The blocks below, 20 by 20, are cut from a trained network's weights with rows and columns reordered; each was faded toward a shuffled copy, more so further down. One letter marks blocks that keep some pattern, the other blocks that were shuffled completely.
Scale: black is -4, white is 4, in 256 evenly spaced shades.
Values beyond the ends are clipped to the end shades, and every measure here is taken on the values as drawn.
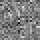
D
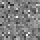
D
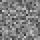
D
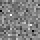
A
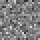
A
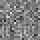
D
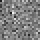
D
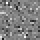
A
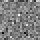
D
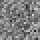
D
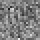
D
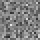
D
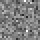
A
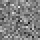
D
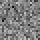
A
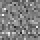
D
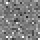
A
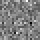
D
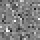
A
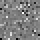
A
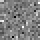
A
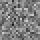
A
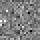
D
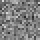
A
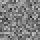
D
